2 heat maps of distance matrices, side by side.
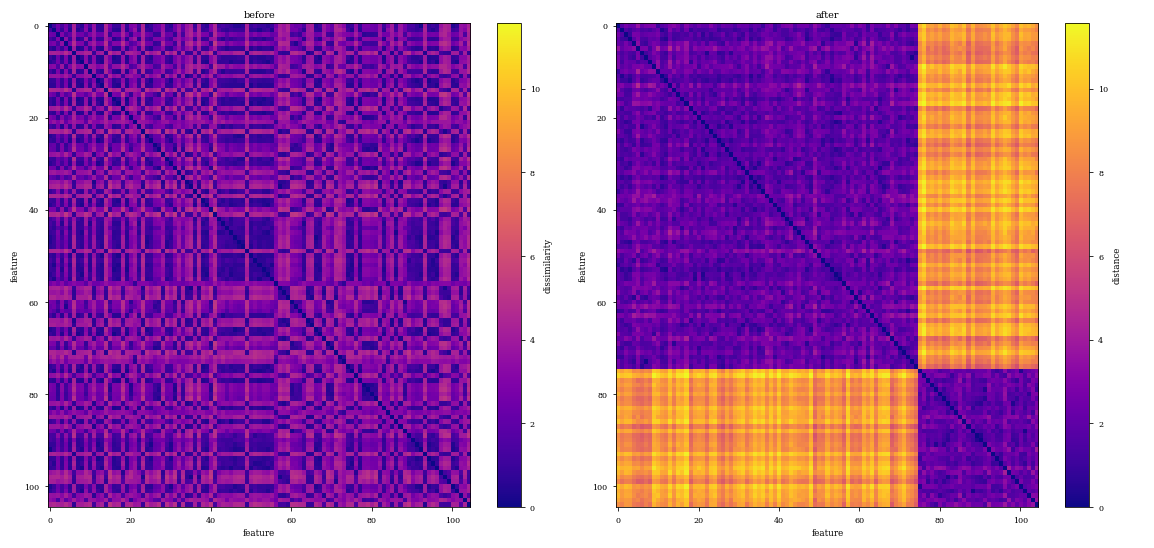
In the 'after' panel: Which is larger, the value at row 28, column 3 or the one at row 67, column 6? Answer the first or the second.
the second
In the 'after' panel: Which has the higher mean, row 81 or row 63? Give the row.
81
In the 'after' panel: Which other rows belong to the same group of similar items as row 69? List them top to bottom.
0, 1, 2, 3, 4, 5, 6, 7, 8, 9, 10, 11, 12, 13, 14, 15, 16, 17, 18, 19, 20, 21, 22, 23, 24, 25, 26, 27, 28, 29, 30, 31, 32, 33, 34, 35, 36, 37, 38, 39, 40, 41, 42, 43, 44, 45, 46, 47, 48, 49, 50, 51, 52, 53, 54, 55, 56, 57, 58, 59, 60, 61, 62, 63, 64, 65, 66, 67, 68, 70, 71, 72, 73, 74
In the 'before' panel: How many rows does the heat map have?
105
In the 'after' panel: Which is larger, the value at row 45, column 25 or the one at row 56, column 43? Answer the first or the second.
the second
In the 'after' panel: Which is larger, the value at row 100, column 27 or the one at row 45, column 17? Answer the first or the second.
the first
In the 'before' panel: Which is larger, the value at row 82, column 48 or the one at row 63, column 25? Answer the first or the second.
the first
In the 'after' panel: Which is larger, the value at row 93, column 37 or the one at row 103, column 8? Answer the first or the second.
the first
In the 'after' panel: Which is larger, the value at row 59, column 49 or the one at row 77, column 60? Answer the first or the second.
the second
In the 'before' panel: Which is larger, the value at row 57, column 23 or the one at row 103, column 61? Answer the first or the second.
the second
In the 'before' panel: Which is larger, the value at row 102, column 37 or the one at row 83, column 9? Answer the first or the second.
the second
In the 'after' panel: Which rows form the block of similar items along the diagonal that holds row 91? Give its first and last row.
75 to 104
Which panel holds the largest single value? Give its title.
after
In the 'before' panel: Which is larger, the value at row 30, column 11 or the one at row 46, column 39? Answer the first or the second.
the first
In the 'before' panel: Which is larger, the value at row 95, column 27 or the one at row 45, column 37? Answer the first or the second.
the second
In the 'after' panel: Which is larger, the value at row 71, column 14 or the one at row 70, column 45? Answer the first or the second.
the first
